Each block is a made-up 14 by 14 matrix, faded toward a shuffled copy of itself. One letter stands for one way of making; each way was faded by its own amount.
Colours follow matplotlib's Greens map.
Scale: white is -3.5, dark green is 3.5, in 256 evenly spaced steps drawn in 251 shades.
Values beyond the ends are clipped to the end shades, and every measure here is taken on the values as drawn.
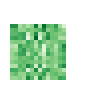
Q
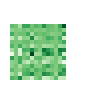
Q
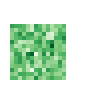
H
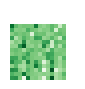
H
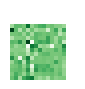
H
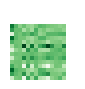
Q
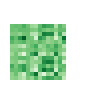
Q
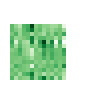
Q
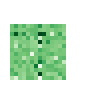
H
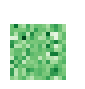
H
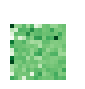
H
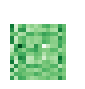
Q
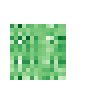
Q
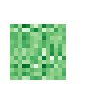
Q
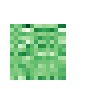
Q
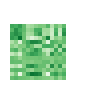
Q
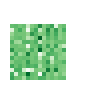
H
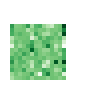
H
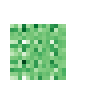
Q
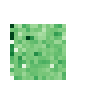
H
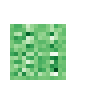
Q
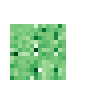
H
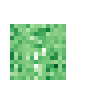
H
